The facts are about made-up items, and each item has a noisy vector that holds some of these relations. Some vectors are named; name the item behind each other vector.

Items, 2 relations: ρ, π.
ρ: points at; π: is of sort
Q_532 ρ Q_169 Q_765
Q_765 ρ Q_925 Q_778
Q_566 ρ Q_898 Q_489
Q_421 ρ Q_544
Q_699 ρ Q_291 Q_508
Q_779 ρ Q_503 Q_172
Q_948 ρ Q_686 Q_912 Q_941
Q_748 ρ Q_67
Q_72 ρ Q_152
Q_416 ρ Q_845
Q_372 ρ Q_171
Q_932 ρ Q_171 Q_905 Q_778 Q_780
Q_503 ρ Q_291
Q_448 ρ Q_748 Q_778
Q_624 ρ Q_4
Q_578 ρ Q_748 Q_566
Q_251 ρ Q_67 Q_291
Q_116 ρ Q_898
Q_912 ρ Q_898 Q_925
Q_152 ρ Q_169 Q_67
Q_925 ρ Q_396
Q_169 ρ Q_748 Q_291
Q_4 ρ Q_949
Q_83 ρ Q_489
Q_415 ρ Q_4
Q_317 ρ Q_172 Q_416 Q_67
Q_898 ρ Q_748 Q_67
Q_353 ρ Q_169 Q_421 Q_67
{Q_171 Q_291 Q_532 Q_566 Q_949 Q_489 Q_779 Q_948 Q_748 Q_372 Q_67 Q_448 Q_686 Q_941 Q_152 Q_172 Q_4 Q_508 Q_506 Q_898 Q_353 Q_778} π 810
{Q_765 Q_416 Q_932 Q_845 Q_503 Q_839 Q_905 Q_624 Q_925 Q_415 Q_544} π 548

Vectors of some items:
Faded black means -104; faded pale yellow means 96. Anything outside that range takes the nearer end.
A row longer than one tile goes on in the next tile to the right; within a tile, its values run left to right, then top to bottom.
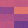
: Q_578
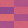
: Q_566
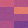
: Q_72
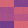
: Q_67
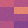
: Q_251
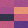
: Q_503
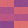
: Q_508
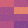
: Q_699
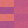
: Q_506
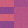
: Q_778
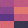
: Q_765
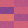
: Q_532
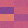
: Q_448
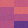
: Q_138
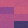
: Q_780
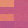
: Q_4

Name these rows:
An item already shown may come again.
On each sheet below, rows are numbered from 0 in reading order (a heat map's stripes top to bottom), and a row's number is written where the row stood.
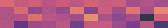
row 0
Q_138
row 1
Q_171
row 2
Q_578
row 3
Q_948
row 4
Q_169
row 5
Q_544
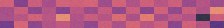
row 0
Q_67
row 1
Q_778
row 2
Q_372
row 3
Q_489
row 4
Q_566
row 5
Q_532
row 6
Q_748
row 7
Q_845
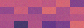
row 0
Q_780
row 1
Q_912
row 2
Q_291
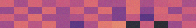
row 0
Q_152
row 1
Q_353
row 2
Q_396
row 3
Q_779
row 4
Q_932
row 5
Q_905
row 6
Q_898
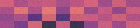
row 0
Q_421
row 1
Q_839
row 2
Q_925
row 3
Q_489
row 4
Q_898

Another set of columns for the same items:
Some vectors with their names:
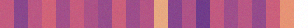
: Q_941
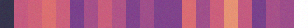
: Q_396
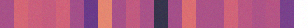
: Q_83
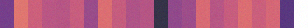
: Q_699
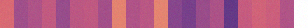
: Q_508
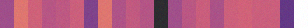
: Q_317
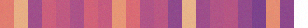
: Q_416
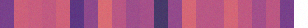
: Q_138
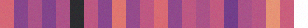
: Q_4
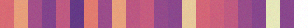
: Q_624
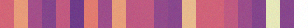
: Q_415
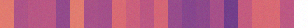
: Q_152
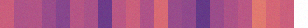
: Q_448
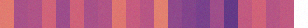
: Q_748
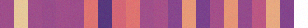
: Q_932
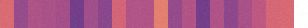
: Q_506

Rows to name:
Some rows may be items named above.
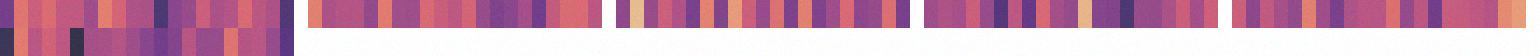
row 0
Q_169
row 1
Q_152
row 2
Q_905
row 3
Q_778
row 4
Q_948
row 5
Q_780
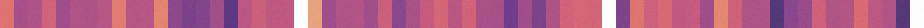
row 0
Q_172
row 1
Q_566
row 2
Q_169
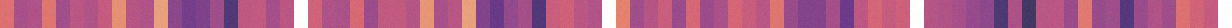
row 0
Q_67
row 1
Q_291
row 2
Q_898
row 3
Q_372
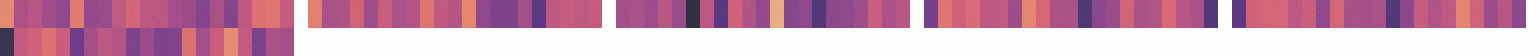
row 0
Q_353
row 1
Q_748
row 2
Q_171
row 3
Q_169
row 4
Q_912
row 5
Q_396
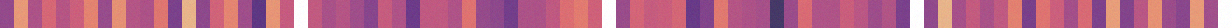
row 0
Q_925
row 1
Q_532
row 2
Q_421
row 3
Q_765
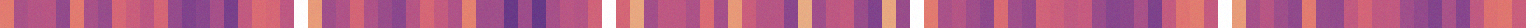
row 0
Q_152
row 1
Q_489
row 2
Q_839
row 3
Q_779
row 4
Q_353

